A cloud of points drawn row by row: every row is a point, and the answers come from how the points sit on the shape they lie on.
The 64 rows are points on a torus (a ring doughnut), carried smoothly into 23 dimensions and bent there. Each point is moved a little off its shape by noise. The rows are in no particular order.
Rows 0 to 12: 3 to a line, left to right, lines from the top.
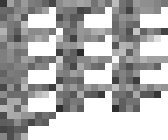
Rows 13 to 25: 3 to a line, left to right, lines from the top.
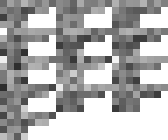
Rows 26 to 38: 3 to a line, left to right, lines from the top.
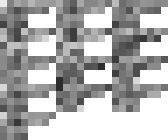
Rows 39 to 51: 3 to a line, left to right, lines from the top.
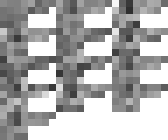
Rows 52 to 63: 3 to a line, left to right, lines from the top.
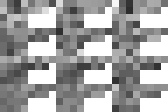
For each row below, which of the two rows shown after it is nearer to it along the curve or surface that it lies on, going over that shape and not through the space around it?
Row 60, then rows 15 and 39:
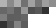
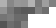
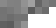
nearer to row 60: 39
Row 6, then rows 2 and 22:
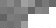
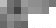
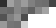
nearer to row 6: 22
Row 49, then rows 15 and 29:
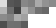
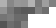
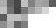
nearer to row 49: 15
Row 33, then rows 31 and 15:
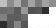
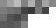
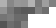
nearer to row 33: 31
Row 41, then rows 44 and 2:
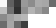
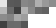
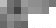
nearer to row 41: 44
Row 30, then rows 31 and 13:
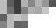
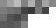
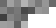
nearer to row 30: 13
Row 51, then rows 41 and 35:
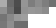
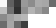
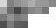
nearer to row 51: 35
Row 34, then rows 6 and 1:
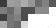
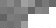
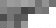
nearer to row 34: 1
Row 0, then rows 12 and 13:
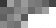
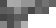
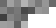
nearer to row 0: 12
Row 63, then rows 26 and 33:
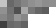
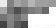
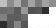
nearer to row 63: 33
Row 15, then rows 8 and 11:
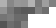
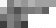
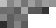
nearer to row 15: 8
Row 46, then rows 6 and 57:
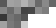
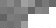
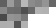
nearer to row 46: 57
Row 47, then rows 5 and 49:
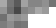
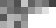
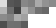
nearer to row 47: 49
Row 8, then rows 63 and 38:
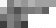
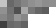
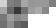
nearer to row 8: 38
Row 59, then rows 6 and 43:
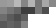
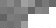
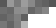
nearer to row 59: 6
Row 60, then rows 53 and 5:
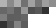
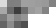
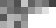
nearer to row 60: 53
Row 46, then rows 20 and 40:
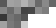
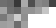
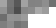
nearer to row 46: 40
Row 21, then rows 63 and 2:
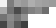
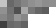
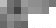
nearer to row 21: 2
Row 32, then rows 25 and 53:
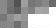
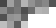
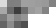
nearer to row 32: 53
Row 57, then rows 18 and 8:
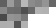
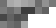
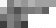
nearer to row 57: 18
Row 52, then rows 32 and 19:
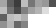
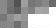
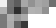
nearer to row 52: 19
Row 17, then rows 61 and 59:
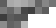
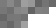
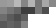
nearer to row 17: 59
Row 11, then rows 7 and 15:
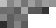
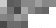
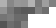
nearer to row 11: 7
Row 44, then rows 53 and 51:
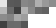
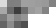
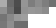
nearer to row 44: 51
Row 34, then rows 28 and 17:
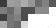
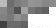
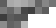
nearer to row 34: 17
